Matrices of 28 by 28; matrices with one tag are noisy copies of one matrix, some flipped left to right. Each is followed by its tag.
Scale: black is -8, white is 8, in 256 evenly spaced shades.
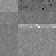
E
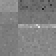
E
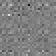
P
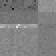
E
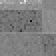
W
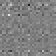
P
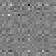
P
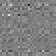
P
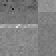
E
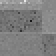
W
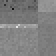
E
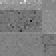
W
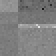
E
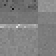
E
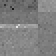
E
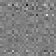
P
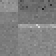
E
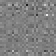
P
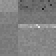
E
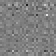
P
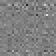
P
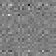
P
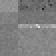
E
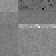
E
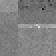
E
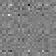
P
